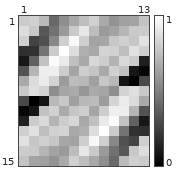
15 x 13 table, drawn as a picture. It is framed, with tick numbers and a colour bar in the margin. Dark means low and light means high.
Slope: none. Histogram: skewed, a long tail of low values. Symmetry: a half turn. Grain: diagonal, up to the right.
